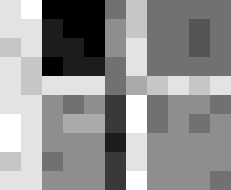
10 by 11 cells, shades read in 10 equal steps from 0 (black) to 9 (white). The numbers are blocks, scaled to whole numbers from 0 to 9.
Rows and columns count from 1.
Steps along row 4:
down down up same up up down same same same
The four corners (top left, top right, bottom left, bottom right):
8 4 8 4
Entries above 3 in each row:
8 7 7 8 11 10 10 10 10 10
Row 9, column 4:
5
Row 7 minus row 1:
1 -1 5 6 6 -2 2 0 1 0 1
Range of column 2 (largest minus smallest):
2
